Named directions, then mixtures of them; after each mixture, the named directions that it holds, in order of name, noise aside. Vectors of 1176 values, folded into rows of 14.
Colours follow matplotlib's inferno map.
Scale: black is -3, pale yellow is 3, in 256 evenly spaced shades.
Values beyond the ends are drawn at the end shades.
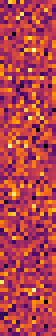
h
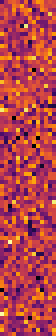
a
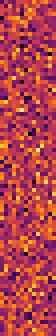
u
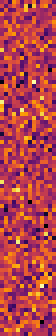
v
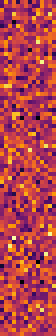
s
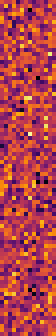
s, u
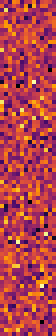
v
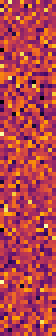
h, v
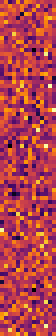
h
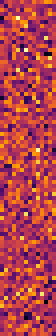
h, u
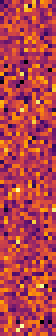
h, u, v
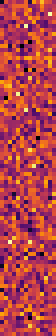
a, s, u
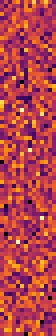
u, v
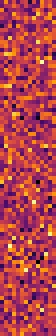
s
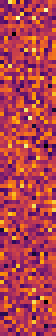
h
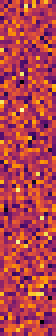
u, v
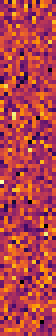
s, v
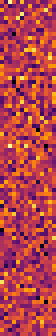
h, v
